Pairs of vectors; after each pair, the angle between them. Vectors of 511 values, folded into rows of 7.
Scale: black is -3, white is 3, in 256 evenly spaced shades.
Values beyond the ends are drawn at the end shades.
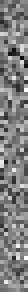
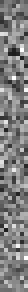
nearly parallel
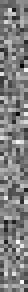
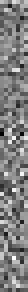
orthogonal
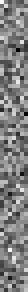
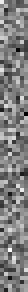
nearly parallel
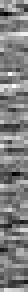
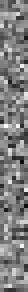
partly opposed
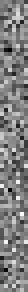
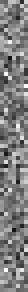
partly opposed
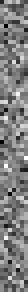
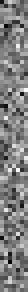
partly aligned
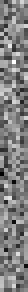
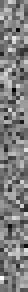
orthogonal
